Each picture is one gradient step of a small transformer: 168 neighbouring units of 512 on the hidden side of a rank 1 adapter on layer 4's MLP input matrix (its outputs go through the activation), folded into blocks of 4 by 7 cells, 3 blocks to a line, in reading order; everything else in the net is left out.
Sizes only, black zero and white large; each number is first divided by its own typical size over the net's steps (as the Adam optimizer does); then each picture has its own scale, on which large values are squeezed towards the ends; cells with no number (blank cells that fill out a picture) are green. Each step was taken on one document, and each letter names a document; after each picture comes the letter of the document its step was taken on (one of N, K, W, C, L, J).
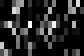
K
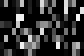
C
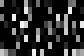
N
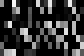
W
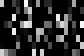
N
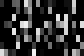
N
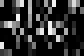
K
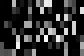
W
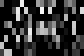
C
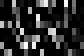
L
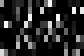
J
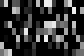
W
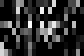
K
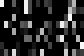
N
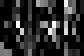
L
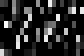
J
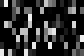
J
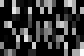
W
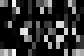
W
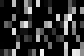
N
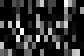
L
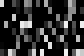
N
